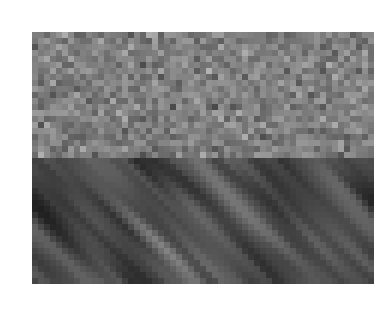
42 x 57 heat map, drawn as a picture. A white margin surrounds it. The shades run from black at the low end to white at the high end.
The table splits into 2 rows of 1 panel. Panel 1,1: middling, fine-grained. Panel 2,1: low, slanting down to the right.
